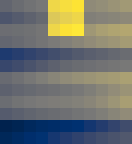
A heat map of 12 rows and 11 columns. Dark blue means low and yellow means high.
Slope: up to the top right. Odd patch: higher, in the top middle. Ninth with the lowest average: bottom left. Ninth with the highest average: top middle.
